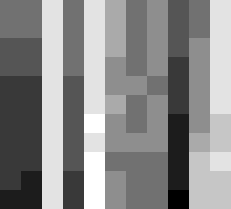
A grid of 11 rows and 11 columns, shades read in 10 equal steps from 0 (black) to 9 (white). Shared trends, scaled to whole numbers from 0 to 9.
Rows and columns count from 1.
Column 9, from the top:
3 3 3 2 2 2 1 1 1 1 0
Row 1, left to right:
4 4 8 4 8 6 4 5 3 4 8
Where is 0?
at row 11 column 9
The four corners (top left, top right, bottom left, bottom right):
4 8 1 7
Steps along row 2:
same up down up down down up down up up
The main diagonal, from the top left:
4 4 8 4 8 6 4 5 1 7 7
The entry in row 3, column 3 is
8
